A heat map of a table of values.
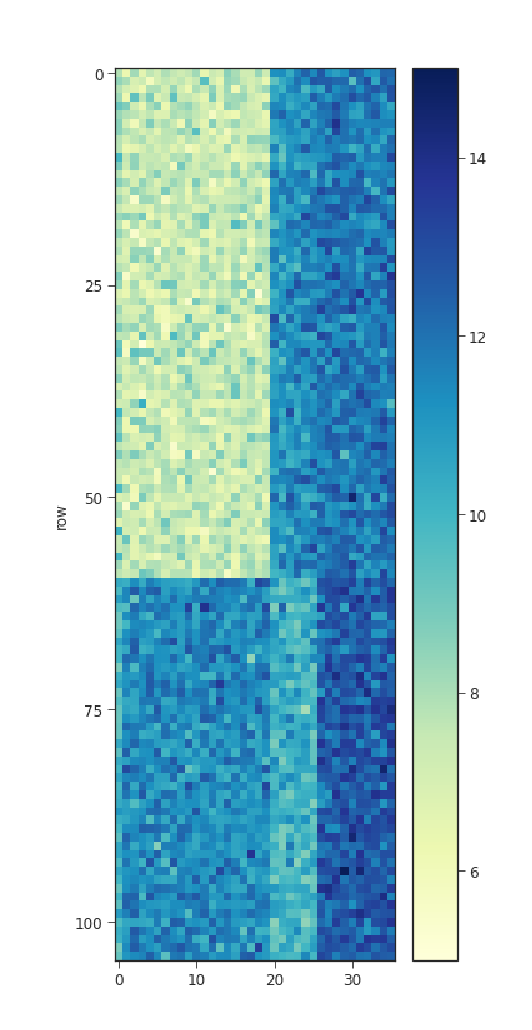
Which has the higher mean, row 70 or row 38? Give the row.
70
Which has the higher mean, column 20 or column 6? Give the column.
20
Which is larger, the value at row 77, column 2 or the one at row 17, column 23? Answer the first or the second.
the first
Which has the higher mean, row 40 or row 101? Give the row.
101
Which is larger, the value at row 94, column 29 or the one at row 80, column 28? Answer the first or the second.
the first
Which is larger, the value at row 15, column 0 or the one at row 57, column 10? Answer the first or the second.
the first
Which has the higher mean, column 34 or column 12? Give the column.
34
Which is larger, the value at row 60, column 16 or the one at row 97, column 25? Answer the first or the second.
the first
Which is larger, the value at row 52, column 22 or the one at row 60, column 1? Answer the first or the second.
the first
